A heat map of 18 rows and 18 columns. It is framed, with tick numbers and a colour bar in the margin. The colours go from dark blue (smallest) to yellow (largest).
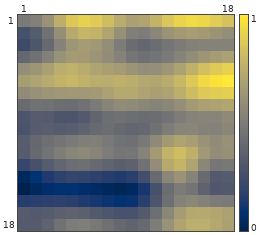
Histogram: bell-shaped. Ninth with the highest average: top right. Slope: up to the top right. Lone odd cells: none. Stripes: horizontal, repeating 3 times.
